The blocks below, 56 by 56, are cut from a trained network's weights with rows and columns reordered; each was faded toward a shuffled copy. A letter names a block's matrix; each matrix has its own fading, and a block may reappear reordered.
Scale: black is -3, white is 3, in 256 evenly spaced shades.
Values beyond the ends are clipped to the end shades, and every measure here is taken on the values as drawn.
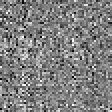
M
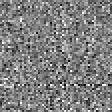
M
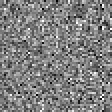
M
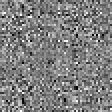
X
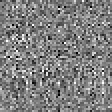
X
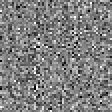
M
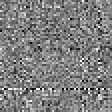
X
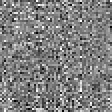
X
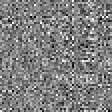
X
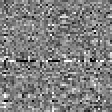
X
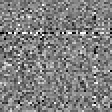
X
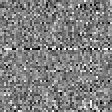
X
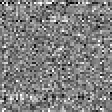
M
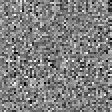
M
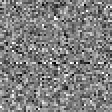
M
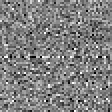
M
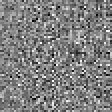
X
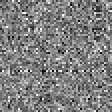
M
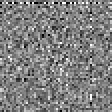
X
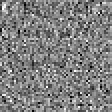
M
